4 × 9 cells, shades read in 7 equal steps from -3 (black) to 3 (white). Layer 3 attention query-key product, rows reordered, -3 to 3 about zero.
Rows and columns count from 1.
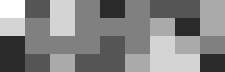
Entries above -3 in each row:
9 9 9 9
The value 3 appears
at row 1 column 1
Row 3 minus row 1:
-5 1 -2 0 1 0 3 2 -1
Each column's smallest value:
-2 -1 0 -1 -2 0 -1 -2 -2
